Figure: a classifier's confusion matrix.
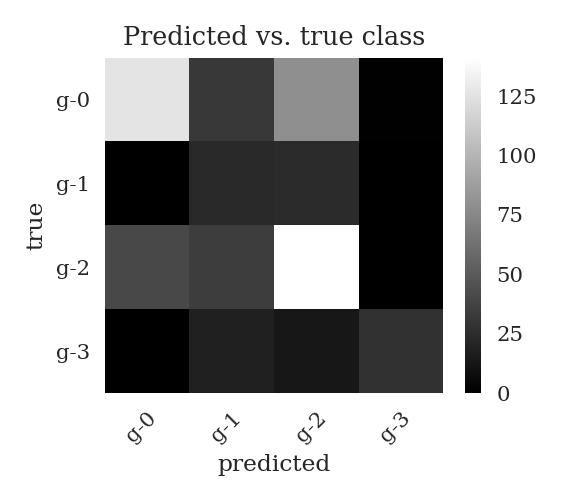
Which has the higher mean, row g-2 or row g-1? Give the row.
g-2
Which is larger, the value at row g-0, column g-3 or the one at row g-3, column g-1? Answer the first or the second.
the second
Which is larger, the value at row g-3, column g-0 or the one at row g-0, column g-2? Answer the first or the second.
the second
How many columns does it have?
4
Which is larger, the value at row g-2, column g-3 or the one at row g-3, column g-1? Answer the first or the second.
the second
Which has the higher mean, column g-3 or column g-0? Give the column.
g-0
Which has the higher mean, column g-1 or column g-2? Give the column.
g-2
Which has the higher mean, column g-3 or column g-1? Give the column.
g-1
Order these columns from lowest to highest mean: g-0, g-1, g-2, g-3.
g-3, g-1, g-0, g-2
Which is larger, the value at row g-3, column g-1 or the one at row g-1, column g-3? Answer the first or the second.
the first
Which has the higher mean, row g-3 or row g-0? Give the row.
g-0
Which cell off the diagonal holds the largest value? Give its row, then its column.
g-0, g-2
